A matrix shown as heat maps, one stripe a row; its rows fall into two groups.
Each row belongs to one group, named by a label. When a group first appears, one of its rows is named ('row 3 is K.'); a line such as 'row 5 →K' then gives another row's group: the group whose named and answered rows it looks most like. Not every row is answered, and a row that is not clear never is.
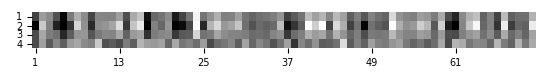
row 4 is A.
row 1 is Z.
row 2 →Z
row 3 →Z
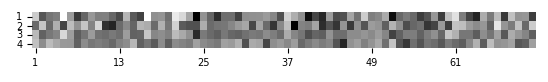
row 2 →A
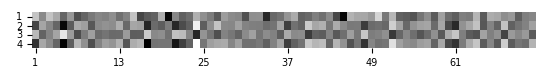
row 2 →Z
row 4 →Z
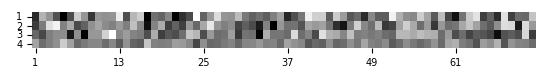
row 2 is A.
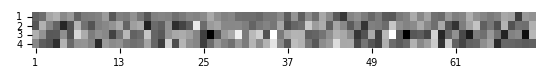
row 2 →Z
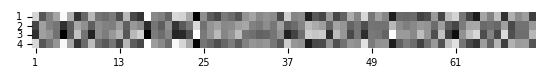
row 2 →Z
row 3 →Z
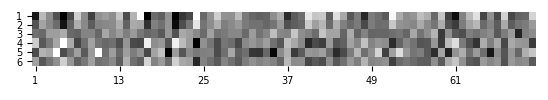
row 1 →Z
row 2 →Z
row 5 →A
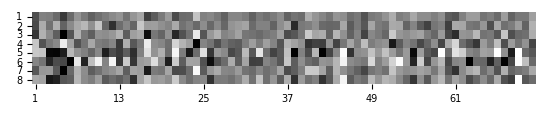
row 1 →Z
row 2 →A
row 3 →Z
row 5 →A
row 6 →A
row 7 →Z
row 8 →A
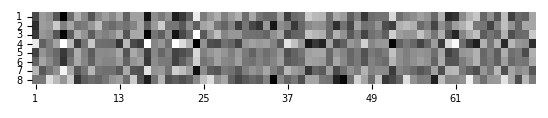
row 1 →Z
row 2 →A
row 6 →Z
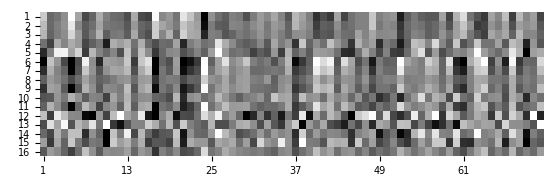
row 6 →Z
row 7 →Z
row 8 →Z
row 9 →Z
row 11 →Z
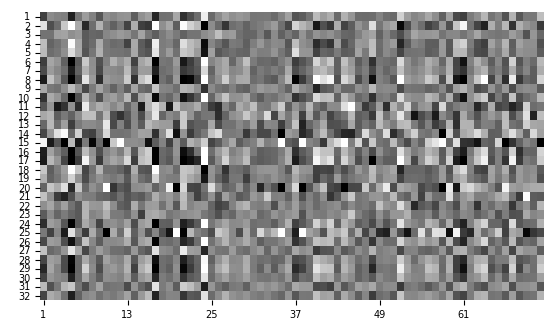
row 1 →Z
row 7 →Z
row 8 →Z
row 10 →Z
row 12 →A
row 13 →A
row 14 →A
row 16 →Z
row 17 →Z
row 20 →A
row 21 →A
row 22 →A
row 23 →A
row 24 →Z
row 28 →Z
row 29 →Z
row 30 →Z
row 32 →Z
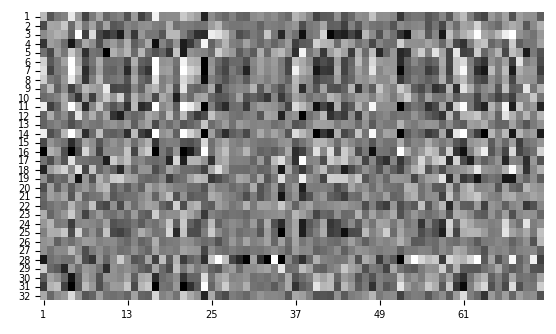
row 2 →A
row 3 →A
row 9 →A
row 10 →A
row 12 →A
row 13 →Z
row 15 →Z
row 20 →A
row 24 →A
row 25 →A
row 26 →A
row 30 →Z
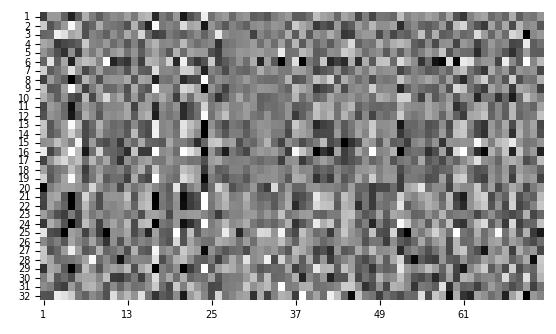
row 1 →Z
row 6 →A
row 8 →Z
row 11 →Z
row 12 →Z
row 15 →A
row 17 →A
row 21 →Z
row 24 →Z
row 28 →A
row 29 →Z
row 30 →A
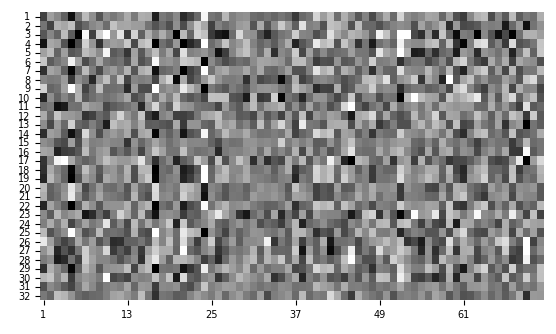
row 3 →A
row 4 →Z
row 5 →A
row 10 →A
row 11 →A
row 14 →Z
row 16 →A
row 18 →Z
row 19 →Z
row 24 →A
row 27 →A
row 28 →A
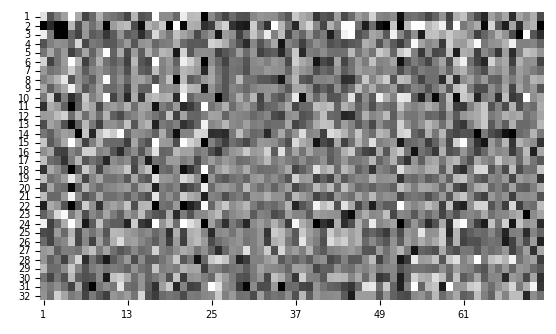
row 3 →A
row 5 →A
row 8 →A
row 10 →A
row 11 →Z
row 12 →A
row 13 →Z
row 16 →A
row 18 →Z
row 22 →Z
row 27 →A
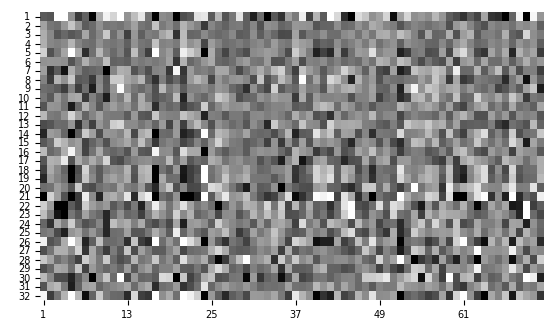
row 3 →A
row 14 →Z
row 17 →A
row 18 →Z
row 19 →Z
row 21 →Z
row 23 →A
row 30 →A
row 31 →Z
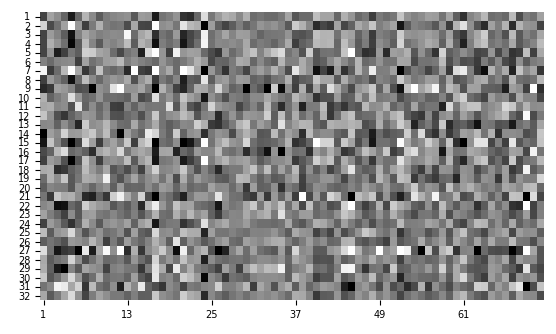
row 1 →Z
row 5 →A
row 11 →A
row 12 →A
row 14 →A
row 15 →Z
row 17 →Z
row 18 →A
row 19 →A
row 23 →A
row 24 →Z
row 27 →A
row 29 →A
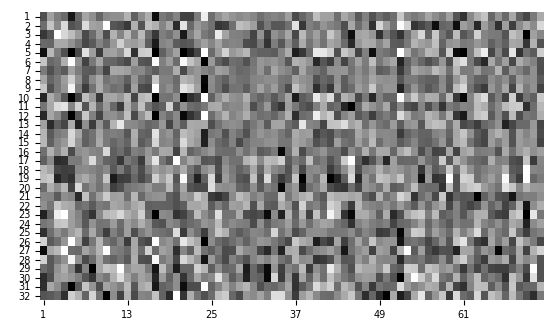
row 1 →Z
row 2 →A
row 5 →Z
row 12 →Z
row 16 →A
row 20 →A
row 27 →A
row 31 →Z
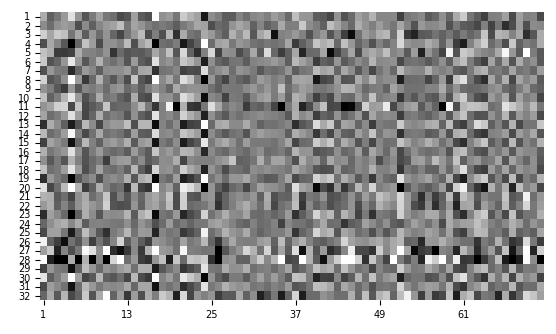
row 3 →A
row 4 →Z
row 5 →A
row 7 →Z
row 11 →A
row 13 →Z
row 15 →Z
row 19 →Z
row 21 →A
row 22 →A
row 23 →Z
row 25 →Z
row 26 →A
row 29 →Z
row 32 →A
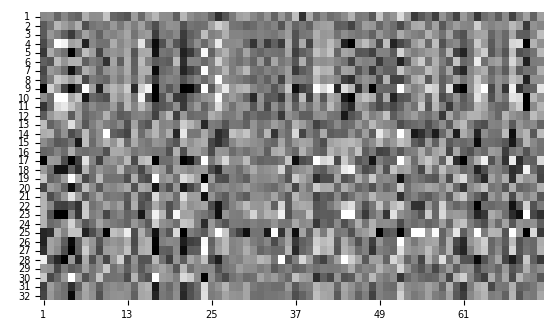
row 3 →Z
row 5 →Z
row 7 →Z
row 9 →Z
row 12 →A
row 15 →A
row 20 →Z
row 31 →Z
